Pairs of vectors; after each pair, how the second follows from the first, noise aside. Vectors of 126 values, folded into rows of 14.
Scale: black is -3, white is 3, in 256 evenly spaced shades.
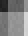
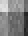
negated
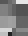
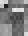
wrapped around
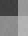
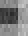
wrapped around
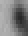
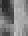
wrapped around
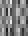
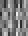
reversed
